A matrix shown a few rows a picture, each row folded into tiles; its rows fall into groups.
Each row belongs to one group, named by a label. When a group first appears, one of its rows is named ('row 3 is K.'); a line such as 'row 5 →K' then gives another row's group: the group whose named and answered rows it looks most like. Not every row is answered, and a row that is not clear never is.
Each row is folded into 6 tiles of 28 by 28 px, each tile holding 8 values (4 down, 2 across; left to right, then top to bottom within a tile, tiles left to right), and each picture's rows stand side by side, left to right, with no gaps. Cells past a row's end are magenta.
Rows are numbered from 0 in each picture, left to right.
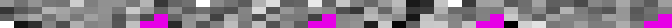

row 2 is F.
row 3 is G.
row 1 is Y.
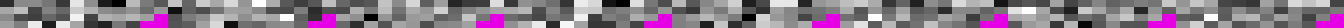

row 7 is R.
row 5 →R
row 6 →G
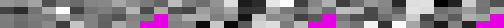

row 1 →F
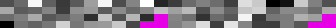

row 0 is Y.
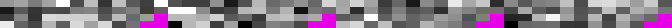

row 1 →G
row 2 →R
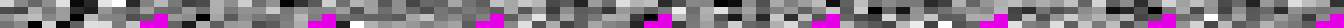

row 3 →R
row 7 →R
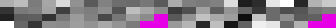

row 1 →F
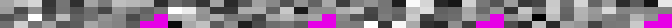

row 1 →G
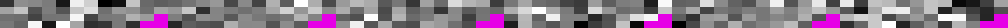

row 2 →R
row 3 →G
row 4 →Y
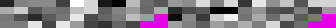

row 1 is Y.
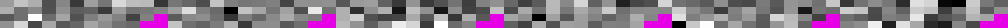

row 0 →R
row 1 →G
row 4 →G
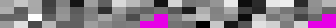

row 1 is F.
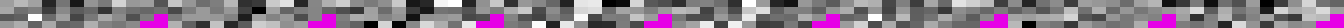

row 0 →R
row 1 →F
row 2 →F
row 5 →R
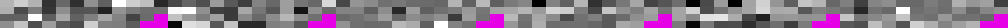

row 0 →R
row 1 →G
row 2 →Y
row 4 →G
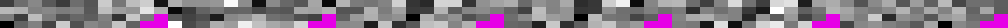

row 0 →Y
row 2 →F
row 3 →F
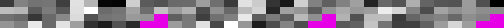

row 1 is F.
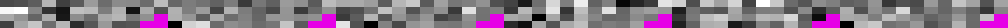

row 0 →G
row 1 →G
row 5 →G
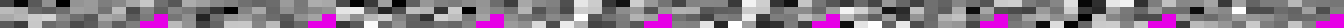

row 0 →G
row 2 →G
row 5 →G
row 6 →F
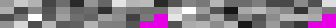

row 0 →R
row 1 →G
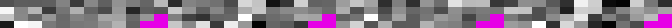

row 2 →R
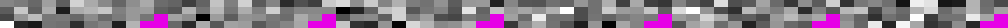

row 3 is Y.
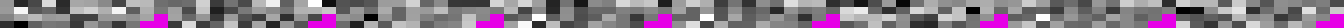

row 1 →Y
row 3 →R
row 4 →R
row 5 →G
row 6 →R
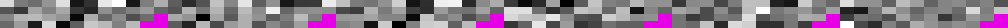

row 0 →F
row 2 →F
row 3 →G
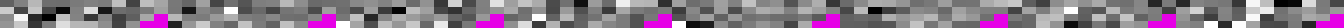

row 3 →R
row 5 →Y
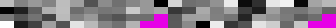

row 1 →F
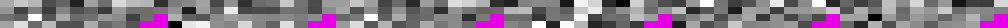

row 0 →R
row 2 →R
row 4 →Y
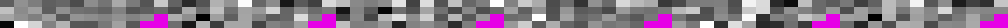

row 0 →G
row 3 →R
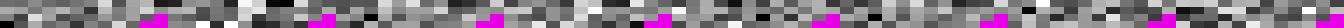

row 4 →Y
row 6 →Y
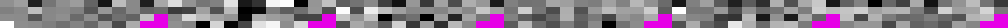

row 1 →F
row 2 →Y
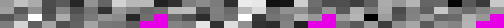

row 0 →R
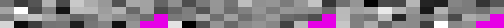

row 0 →G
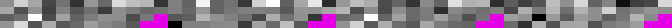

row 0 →R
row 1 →Y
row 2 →R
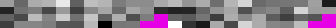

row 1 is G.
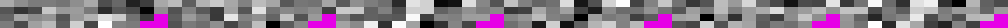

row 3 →F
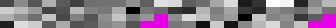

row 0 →G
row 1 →F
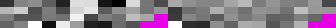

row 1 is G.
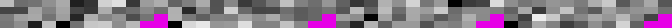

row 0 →F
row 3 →Y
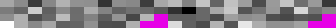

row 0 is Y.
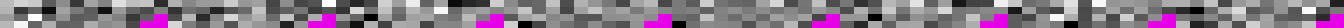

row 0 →R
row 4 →Y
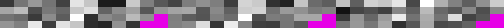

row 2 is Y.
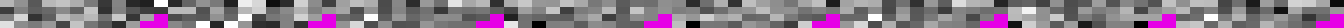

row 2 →R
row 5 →R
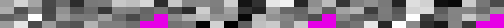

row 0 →R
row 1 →F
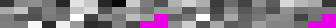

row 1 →R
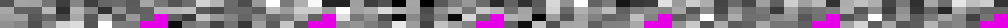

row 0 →Y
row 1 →Y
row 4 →R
